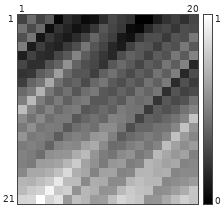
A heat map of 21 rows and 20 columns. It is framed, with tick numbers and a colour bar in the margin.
Slope: up to the bottom. Grain: diagonal, up to the right. Ninth with the highest average: bottom left.
